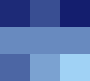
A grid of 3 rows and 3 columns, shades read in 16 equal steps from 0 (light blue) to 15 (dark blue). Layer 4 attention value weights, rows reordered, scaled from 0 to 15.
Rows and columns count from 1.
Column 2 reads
11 6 4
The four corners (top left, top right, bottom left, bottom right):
14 15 9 0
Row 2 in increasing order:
6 6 6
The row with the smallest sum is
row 3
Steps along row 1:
down up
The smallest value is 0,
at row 3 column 3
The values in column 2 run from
4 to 11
